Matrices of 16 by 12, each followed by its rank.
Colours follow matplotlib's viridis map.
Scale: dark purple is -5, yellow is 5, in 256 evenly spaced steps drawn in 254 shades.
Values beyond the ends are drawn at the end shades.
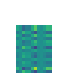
one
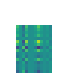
one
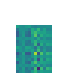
two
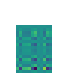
one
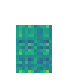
two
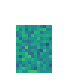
full rank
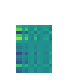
one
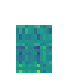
two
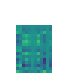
two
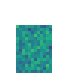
full rank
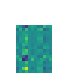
two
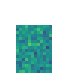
full rank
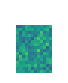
full rank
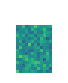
full rank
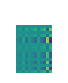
one
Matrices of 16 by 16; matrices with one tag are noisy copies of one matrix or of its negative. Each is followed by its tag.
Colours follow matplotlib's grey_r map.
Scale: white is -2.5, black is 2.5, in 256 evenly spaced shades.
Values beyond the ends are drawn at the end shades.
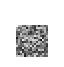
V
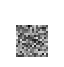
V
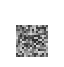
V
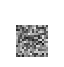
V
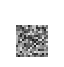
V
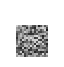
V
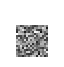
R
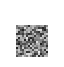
R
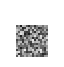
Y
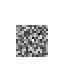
Y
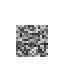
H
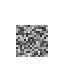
R
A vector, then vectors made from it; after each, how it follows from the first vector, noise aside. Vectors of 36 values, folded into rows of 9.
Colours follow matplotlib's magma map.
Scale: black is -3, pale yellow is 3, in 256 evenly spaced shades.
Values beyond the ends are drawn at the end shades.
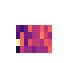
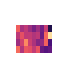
reversed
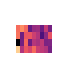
negated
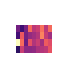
copied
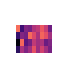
sign-scrambled
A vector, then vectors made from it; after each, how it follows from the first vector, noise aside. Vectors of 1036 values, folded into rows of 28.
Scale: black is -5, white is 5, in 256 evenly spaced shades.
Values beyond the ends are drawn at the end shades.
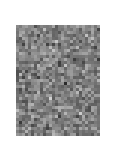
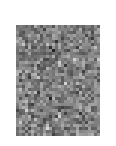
negated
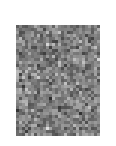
negated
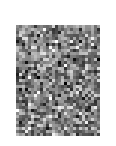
scaled up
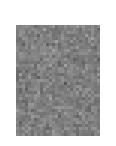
shrunk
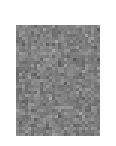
shrunk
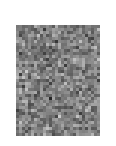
negated
